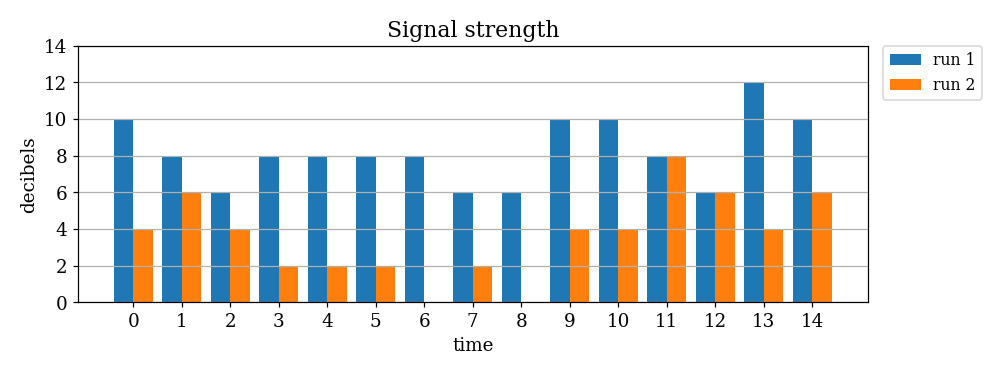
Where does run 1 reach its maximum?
13
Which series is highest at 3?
run 1
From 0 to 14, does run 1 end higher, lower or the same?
the same
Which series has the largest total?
run 1
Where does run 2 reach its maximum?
11
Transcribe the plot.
Title: Signal strength
x-axis: time, ticks 0 1 2 3 4 5 6 7 8 9 10 11 12 13 14
y-axis: decibels, ticks 0 2 4 6 8 10 12 14
Legend: run 1, run 2
Values:
run 1: 10 8 6 8 8 8 8 6 6 10 10 8 6 12 10
run 2: 4 6 4 2 2 2 0 2 0 4 4 8 6 4 6
